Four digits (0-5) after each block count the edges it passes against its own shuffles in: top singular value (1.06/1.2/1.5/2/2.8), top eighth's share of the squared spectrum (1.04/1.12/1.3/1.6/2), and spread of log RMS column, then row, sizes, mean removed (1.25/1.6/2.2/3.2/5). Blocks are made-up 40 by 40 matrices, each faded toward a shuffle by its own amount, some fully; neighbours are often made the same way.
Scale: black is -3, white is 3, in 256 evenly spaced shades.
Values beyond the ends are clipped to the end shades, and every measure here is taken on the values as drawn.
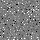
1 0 0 0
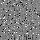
2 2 0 0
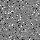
1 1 0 0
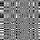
5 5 4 3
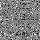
3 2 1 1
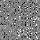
3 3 2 0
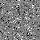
2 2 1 0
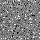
1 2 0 0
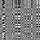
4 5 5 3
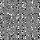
2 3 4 2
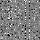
2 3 2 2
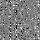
2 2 2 1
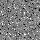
0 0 0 0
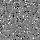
0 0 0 0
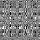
4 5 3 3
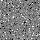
0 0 0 0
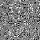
3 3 1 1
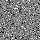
1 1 0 1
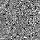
2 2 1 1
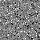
2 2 0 0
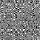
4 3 2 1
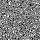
0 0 0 0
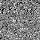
1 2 0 2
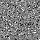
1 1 0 0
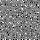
3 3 1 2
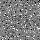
2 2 0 1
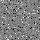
2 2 0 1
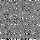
2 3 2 2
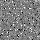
1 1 0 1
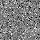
0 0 0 0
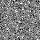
0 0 0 0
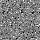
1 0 0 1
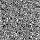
2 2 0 2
